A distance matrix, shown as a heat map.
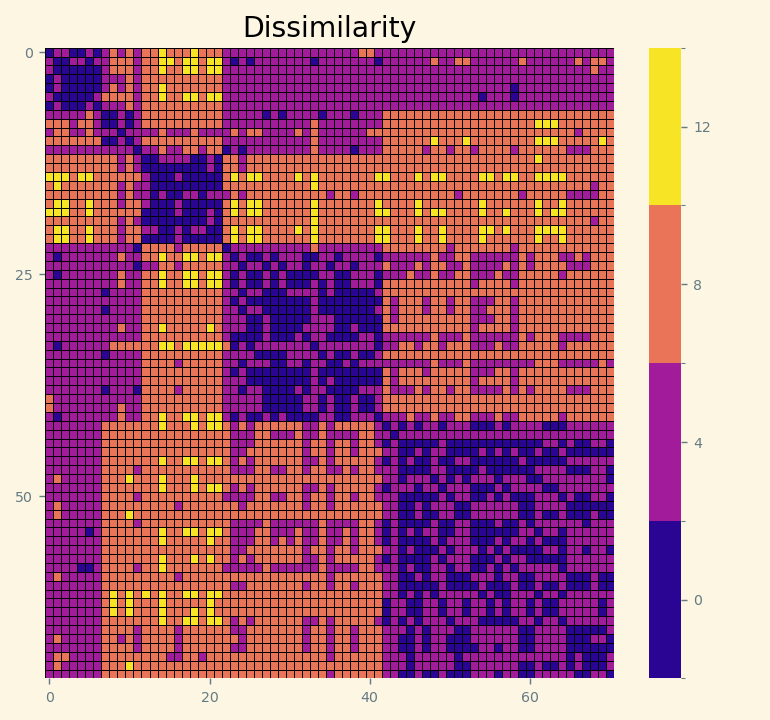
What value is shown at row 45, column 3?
4
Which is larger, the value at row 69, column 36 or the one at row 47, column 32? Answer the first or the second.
the first
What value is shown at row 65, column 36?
8
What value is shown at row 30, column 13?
8
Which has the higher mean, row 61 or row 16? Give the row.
16
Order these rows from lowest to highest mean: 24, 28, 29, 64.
24, 28, 29, 64
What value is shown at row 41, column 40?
4
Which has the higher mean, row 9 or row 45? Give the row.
9
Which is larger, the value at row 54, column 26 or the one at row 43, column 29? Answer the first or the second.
the first
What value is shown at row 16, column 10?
8
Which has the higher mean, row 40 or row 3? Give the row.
40
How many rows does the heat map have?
71
